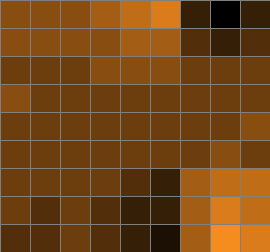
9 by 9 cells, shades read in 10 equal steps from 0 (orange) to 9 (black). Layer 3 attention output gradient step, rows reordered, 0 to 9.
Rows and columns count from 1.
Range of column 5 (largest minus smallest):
5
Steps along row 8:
up down up up same down down up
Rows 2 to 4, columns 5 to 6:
3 3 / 4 4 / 5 5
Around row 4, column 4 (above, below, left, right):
4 5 5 5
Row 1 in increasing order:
1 2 3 4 4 4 7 7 9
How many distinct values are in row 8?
6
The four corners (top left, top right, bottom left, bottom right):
4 7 6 1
